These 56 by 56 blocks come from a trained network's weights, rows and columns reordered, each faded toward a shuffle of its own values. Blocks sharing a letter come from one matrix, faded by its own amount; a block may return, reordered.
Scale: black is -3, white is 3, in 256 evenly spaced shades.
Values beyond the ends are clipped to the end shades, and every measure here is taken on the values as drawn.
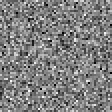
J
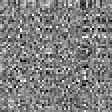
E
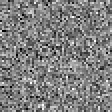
J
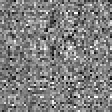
E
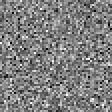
J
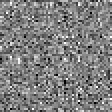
E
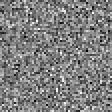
J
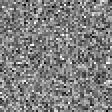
J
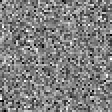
J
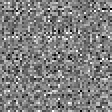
E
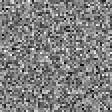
J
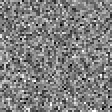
J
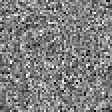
J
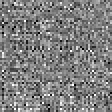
E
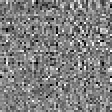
E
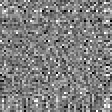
E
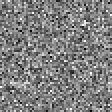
J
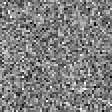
J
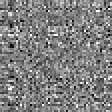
E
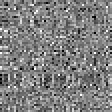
E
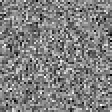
J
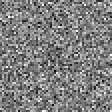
J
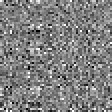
E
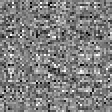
E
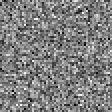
J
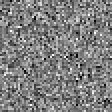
J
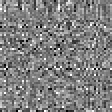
E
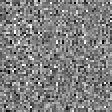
E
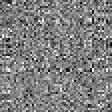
E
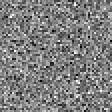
J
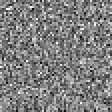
J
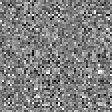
E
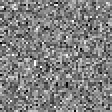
J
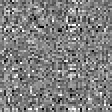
E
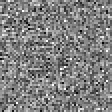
J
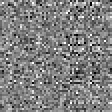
E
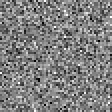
J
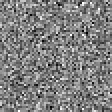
J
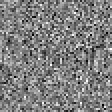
J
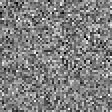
J
